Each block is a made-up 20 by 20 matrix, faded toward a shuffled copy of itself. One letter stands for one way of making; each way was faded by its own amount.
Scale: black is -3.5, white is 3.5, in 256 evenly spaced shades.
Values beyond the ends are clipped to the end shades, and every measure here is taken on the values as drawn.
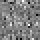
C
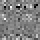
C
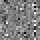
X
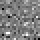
C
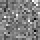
X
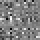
C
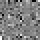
C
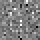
X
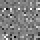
C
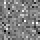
X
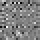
C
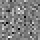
X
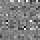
C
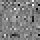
C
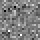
X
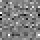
C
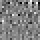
C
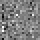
X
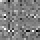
C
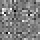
C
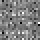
C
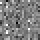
X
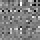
C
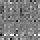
C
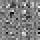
C
